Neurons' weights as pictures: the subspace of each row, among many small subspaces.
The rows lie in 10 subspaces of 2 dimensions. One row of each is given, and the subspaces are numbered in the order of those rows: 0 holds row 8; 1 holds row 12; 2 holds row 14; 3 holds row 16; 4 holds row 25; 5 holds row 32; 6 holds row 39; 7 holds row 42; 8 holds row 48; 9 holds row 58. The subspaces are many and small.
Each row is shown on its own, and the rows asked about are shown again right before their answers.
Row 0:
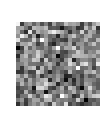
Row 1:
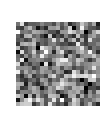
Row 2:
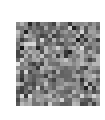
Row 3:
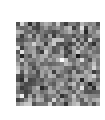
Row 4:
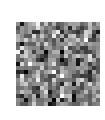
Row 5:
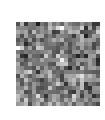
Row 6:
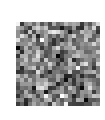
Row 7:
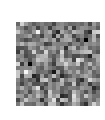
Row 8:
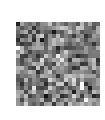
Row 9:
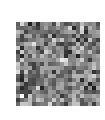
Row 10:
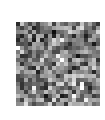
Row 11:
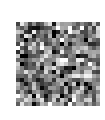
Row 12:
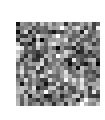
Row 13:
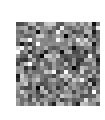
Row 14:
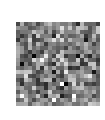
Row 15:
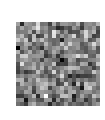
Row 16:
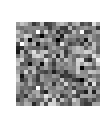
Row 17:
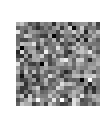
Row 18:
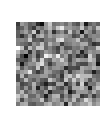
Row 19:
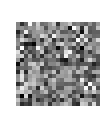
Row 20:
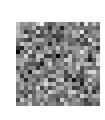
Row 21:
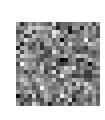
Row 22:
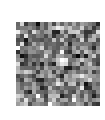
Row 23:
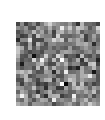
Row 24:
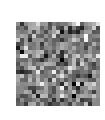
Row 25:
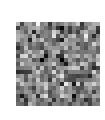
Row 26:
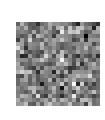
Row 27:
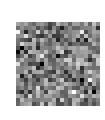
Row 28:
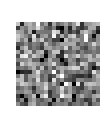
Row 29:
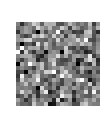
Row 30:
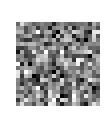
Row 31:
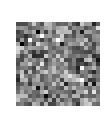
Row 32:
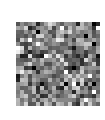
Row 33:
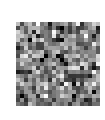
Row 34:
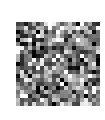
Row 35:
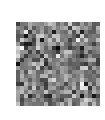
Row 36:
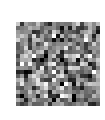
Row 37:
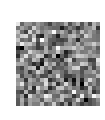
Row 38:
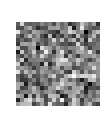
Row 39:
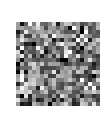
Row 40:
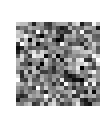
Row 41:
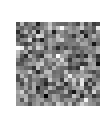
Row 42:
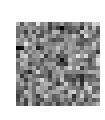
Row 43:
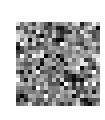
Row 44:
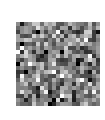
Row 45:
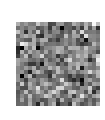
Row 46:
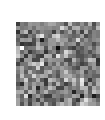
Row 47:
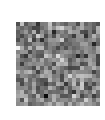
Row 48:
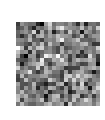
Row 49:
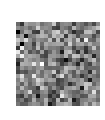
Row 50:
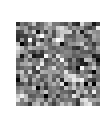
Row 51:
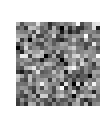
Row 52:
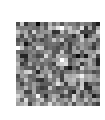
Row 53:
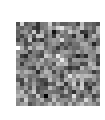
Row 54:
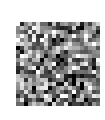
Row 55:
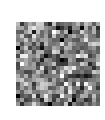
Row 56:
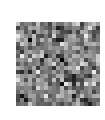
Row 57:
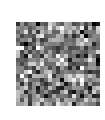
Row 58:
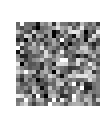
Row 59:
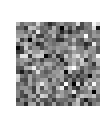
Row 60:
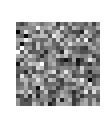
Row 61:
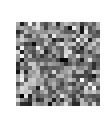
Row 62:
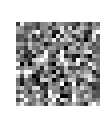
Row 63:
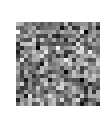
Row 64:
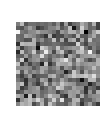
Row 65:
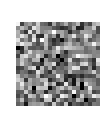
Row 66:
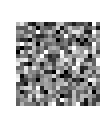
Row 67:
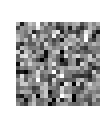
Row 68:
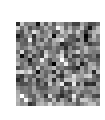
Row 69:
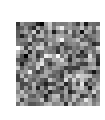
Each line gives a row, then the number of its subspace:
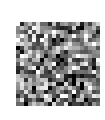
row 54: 0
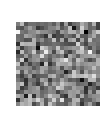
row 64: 1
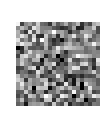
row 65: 0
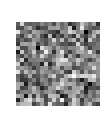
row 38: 1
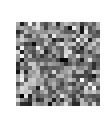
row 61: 6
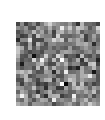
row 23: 2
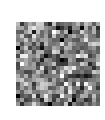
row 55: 8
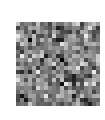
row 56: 3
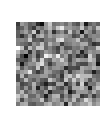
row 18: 8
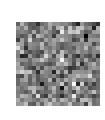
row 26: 5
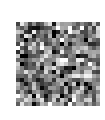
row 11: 8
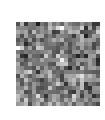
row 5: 7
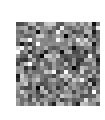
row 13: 5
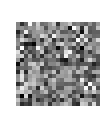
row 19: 6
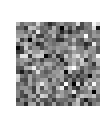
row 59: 5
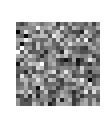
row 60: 9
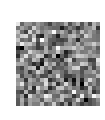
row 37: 0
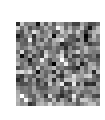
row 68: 3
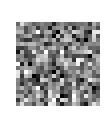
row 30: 2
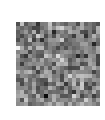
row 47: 9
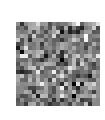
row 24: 5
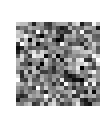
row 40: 3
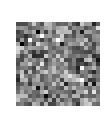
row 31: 3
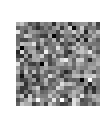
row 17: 0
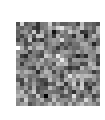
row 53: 9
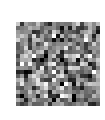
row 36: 2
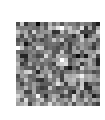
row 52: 7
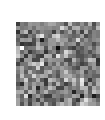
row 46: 0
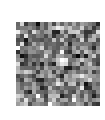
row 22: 7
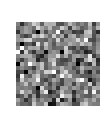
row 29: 4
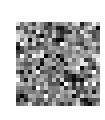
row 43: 3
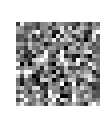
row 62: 2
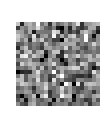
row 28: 4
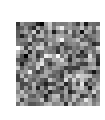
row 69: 8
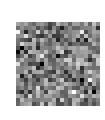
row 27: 9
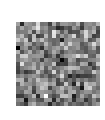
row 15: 9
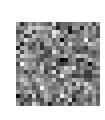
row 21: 8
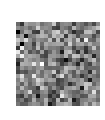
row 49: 7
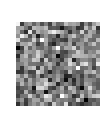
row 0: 1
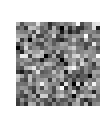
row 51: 5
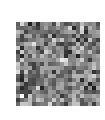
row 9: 6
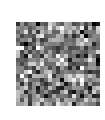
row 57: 7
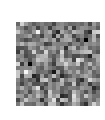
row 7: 2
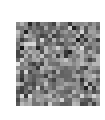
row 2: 6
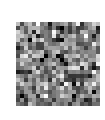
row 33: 4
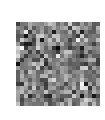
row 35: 6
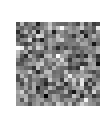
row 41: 9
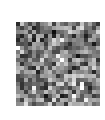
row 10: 0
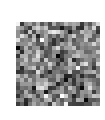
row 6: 1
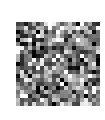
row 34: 2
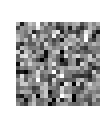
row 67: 4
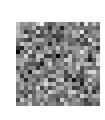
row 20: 8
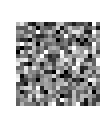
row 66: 5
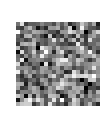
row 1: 1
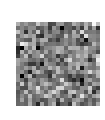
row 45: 7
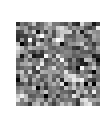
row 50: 3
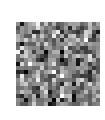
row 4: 4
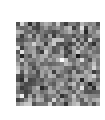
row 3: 6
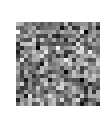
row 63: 1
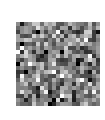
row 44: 4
